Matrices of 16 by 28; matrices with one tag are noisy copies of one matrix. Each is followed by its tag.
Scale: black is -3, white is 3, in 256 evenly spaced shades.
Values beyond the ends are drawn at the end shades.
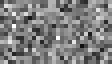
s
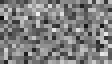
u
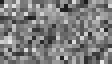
s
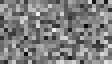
u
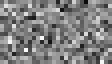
s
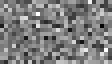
u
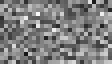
u
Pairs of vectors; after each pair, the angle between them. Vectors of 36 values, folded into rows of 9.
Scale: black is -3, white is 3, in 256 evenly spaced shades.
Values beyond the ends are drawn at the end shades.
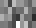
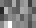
orthogonal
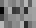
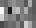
nearly opposite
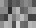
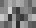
nearly opposite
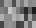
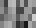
orthogonal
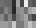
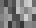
partly aligned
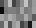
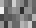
nearly opposite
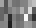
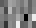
partly opposed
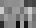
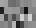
orthogonal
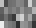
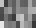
nearly parallel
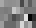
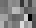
nearly parallel
